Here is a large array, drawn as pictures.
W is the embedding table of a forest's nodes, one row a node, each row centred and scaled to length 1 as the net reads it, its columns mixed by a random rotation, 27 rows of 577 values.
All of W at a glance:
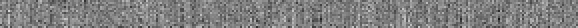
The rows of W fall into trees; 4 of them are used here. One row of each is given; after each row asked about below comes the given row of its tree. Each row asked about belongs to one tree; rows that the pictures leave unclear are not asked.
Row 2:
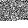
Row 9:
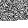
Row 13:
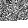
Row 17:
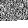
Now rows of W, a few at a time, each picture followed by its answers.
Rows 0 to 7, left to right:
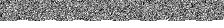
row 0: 13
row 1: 2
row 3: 17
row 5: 13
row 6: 17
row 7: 13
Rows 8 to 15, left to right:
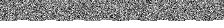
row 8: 17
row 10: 9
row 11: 9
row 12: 17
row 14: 2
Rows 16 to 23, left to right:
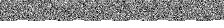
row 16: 9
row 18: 9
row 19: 9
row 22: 9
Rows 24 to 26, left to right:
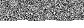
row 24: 2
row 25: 17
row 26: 9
